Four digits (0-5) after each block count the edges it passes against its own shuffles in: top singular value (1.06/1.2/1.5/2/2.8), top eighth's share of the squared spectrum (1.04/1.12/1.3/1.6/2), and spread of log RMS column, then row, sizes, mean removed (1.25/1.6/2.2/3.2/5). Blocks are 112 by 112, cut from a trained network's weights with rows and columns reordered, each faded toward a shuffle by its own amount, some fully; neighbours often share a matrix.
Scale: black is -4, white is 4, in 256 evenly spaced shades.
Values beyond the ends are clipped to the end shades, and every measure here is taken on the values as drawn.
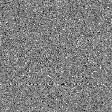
2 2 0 1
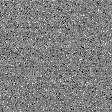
1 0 0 0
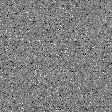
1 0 0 0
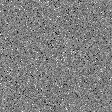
0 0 0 0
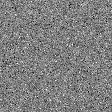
0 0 0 0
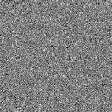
3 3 1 2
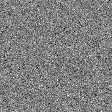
0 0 0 0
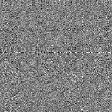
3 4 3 2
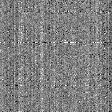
4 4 1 3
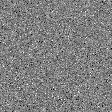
0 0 0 0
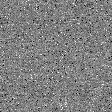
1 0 0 0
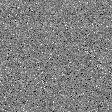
0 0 0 0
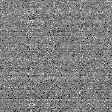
3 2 2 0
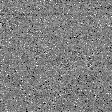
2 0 0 0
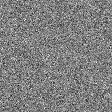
1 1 0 0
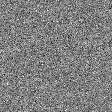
1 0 0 0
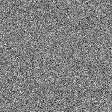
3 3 0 1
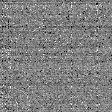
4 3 2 0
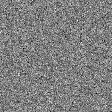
1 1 0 0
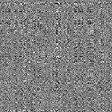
4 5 3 3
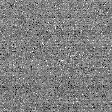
3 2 2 0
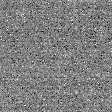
2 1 1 0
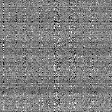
4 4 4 1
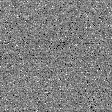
2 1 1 0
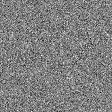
2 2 0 0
